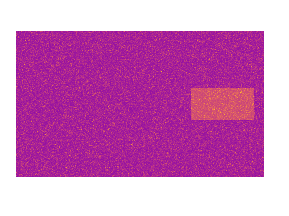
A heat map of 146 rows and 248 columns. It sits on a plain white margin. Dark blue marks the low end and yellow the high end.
The values are skewed, with a long tail toward high values. There are no regular stripes. Overall the values sit about 40% of the way up the scale. The middle right is the ninth with the highest average. In the middle right lies a patch that is higher than the rest.
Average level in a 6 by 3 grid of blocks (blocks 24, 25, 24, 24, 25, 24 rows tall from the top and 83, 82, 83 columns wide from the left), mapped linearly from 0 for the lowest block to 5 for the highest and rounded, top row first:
0 0 0 | 0 0 0 | 0 0 5 | 0 0 5 | 0 0 0 | 0 0 0
